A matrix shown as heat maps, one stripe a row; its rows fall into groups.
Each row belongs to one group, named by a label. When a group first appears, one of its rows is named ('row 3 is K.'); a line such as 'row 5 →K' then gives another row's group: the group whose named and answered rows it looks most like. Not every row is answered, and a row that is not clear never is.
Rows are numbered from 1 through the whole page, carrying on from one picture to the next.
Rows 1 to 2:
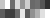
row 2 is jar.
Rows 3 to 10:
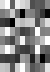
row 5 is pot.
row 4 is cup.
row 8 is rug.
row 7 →jar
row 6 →rug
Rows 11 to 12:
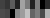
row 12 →pot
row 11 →pot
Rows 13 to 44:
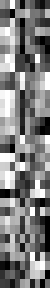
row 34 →jar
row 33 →rug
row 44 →pot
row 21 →jar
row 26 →cup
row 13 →cup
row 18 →cup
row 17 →cup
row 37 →cup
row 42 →jar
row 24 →rug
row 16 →rug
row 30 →rug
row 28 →jar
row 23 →rug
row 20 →rug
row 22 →jar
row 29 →pot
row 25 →rug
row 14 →pot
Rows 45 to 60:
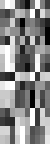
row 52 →rug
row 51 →rug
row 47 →cup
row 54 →rug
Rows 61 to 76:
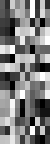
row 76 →cup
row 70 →pot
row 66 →rug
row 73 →cup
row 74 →rug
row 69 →jar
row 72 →cup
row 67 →pot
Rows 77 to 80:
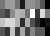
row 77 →cup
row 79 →cup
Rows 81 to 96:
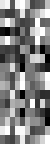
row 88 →cup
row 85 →rug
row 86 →pot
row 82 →jar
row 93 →cup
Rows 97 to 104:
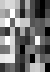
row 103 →rug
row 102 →cup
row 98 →cup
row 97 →cup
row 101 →rug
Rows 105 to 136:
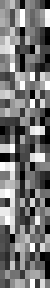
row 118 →pot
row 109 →cup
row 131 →pot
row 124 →cup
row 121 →rug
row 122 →jar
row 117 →cup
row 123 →rug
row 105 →cup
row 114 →jar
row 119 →jar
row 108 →cup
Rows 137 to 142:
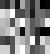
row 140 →cup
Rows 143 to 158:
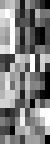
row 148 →rug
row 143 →cup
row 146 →cup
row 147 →cup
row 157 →pot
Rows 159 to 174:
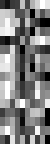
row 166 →rug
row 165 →rug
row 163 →jar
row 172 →cup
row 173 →rug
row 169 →rug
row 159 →jar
